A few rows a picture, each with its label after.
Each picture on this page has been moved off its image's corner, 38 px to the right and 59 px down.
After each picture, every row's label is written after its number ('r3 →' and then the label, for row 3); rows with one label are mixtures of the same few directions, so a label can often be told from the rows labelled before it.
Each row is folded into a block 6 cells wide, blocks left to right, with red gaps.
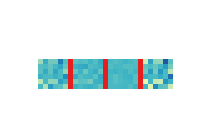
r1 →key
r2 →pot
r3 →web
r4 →key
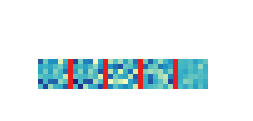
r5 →key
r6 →key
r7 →pot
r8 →web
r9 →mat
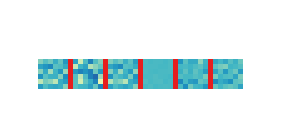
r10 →pot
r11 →web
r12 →pot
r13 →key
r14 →key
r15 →pot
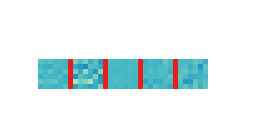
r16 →pot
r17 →pot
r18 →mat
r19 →key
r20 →mat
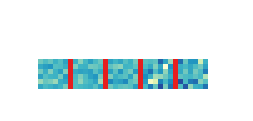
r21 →pot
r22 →web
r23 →pot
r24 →mat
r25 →key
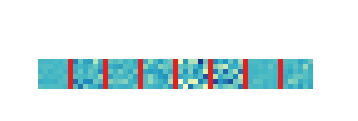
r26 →pot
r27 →key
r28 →pot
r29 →web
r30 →key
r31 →pot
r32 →mat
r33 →mat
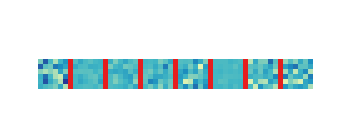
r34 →web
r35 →web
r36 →web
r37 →mat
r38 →mat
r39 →mat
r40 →key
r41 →pot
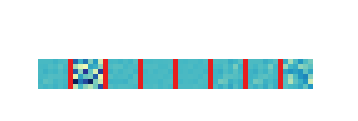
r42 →mat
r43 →pot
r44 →pot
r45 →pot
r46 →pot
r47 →mat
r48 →mat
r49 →web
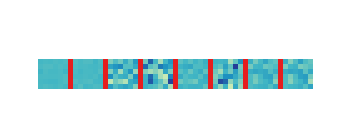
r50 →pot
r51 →key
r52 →pot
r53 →web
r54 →pot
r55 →mat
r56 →web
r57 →web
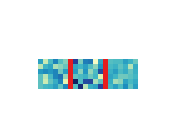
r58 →web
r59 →key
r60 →mat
